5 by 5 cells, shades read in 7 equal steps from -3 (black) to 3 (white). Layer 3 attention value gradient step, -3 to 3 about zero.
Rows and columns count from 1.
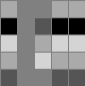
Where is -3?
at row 2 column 1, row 2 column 4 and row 2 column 5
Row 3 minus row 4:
1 0 -1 1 1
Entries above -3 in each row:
5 2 5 5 5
